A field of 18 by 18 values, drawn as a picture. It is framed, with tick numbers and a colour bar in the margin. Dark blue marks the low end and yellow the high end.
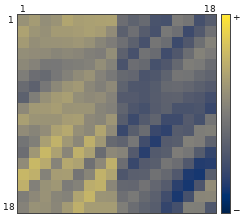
Grain: diagonal, up to the right. Calmest part: top left. Seam: vertical, 50% of the way across, the left part higher.
